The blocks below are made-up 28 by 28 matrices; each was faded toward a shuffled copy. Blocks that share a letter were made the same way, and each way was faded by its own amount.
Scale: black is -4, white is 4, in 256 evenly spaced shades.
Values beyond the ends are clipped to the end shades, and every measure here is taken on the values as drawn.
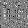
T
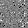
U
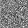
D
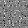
T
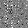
U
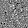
D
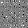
U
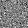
D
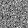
D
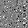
U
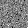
D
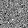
D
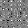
T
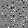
U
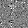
U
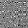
T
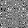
T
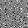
U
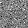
D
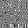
T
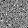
D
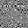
T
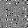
T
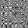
T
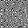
T
